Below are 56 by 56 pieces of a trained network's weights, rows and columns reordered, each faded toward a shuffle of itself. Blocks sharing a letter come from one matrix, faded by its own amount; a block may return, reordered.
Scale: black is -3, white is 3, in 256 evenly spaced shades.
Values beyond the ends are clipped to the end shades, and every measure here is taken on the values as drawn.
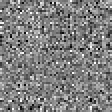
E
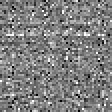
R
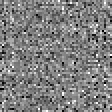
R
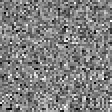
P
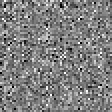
E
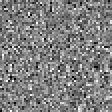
P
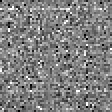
R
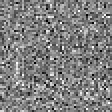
E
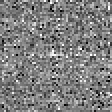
R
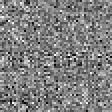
E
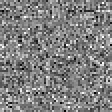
P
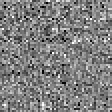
E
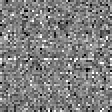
R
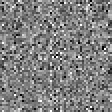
E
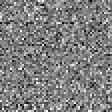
P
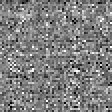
R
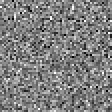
P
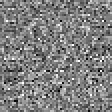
P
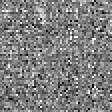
R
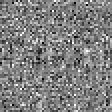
E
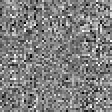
E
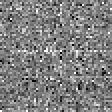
R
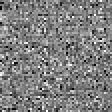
R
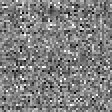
R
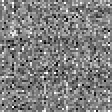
R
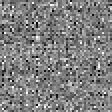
R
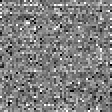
R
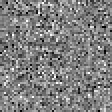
R
